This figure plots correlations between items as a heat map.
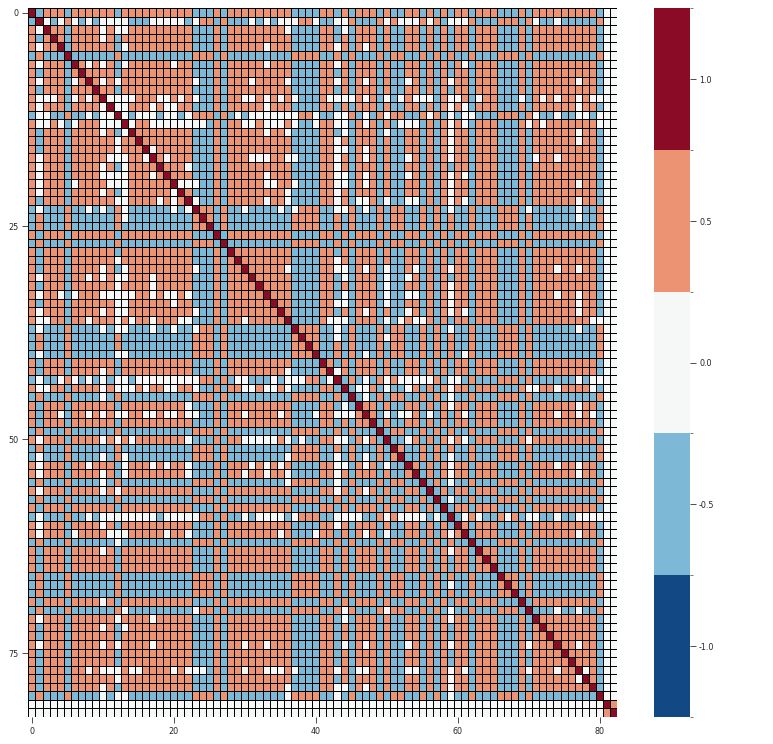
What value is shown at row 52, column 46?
-0.5
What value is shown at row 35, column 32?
0.5
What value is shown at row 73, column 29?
0.5
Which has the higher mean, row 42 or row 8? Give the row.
42
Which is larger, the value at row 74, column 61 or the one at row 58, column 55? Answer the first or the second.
the first
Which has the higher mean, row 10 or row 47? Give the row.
47
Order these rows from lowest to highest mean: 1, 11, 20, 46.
1, 11, 20, 46
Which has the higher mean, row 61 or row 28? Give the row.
28
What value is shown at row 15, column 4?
0.5
